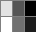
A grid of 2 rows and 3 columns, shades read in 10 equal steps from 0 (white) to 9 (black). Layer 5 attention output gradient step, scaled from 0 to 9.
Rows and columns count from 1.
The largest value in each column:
1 6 9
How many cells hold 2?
0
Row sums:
16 13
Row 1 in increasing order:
1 6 9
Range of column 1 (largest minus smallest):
1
